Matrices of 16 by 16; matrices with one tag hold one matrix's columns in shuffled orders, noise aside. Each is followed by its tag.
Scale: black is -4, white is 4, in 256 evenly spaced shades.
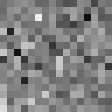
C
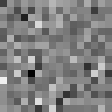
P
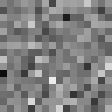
P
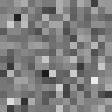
P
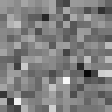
P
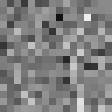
C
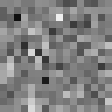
C
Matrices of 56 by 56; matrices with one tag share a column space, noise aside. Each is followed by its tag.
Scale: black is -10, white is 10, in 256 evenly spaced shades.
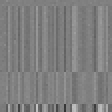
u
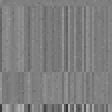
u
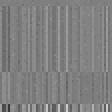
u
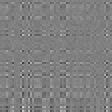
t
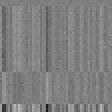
u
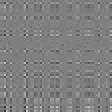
t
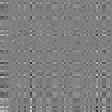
t
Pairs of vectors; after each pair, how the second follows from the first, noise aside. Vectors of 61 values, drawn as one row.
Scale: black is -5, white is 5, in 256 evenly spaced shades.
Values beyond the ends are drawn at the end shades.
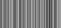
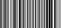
scaled up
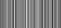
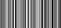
scaled up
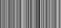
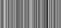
wrapped around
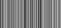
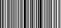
scaled up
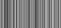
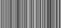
wrapped around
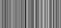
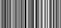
scaled up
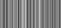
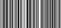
scaled up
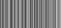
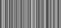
wrapped around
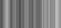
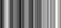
scaled up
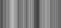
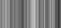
wrapped around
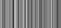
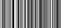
scaled up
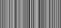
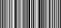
scaled up
